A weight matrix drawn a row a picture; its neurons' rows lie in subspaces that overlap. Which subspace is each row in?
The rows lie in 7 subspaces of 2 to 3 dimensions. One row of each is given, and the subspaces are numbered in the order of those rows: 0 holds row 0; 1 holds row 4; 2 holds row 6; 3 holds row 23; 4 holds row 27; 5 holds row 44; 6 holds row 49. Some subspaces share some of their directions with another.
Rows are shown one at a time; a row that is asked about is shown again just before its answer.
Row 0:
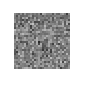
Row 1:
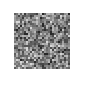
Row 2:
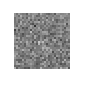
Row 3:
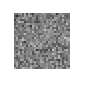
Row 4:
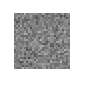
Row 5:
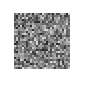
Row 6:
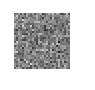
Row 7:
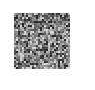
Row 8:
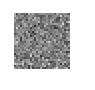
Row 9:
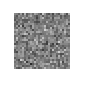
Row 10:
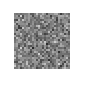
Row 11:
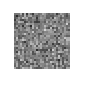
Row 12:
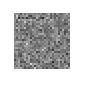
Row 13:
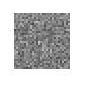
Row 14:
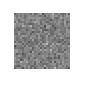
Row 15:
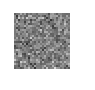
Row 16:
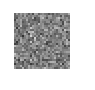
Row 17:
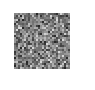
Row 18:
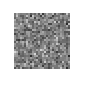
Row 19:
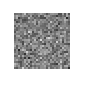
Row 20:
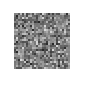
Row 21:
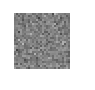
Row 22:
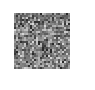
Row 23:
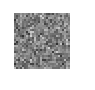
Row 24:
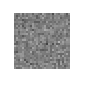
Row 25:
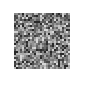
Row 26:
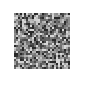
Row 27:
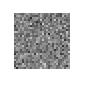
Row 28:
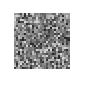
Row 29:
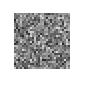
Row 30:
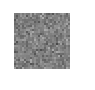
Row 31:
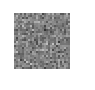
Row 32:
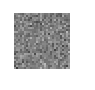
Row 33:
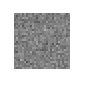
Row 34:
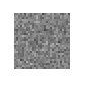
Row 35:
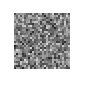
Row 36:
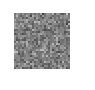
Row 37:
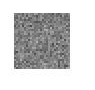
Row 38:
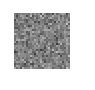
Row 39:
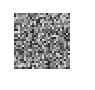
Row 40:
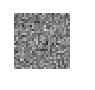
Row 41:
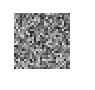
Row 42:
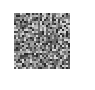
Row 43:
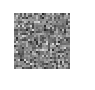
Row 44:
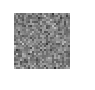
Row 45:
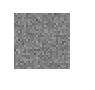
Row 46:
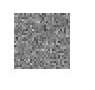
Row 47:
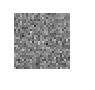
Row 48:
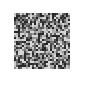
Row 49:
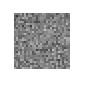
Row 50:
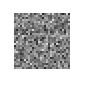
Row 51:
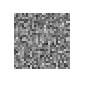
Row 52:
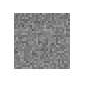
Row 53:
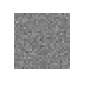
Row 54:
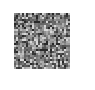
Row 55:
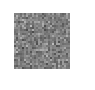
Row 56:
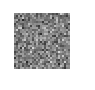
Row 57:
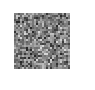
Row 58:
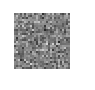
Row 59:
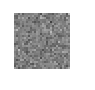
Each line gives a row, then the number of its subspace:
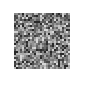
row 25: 4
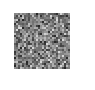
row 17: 2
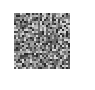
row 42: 4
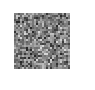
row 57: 1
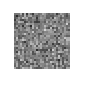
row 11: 6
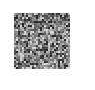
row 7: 4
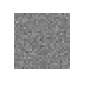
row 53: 1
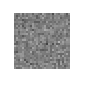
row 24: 5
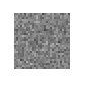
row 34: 1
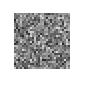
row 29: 3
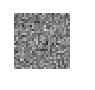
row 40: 5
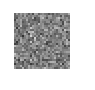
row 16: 0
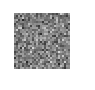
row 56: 2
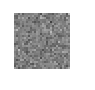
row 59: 1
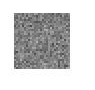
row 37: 4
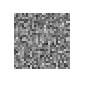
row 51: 0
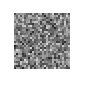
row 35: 5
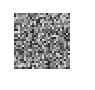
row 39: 4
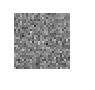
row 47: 0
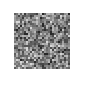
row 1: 1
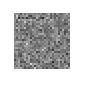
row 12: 5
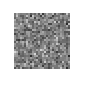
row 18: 3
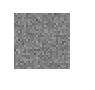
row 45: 5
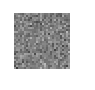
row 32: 4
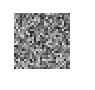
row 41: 3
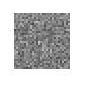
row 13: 0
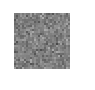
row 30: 3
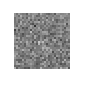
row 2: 0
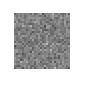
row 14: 5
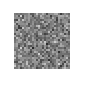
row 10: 2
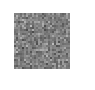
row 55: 1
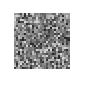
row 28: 6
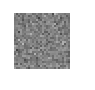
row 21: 5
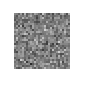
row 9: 1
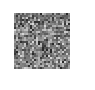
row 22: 0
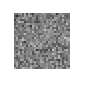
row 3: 6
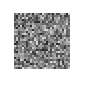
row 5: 0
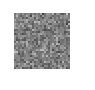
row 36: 3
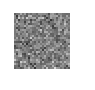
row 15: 5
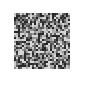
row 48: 4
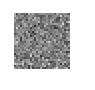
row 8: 0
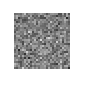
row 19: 1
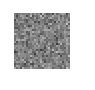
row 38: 3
